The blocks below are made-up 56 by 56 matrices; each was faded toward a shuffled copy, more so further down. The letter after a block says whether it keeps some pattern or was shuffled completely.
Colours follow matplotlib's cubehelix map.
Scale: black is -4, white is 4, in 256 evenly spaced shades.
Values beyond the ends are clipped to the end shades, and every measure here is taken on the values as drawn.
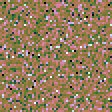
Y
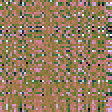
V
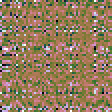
V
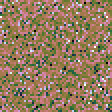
Y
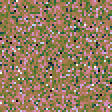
Y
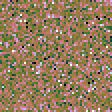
Y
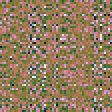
V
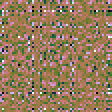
V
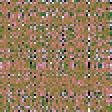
V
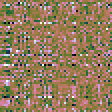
V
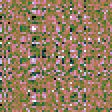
V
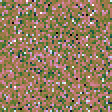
Y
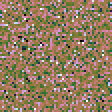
Y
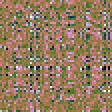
V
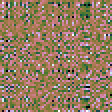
V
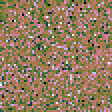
Y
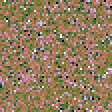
Y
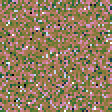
Y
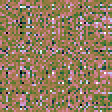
V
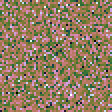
Y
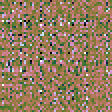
V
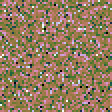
Y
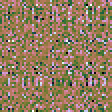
V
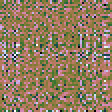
V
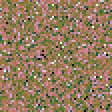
Y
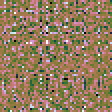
V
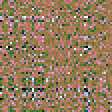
V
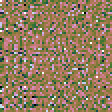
V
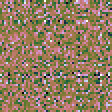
V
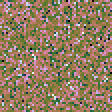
Y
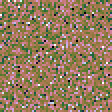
Y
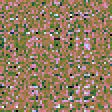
V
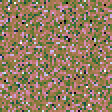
Y
